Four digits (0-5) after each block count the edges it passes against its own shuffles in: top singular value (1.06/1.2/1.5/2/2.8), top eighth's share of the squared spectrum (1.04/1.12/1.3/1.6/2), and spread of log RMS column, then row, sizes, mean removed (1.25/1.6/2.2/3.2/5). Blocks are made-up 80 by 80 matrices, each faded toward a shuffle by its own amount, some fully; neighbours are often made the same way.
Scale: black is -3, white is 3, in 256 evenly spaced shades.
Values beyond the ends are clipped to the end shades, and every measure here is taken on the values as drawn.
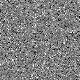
2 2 1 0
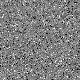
2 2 0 0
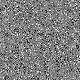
3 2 0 0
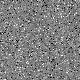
0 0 0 0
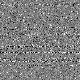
2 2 0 3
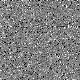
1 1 0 2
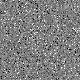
2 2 1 0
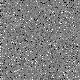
2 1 1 0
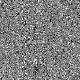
3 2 2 0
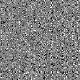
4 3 3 1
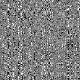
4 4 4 2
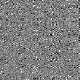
4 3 2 2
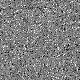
2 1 0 0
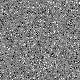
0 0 0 0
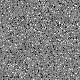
1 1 0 0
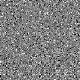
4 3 1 1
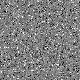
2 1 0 0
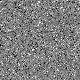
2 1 0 0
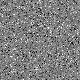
0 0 0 0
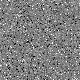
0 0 0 0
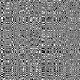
5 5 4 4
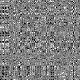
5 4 3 3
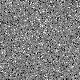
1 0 0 0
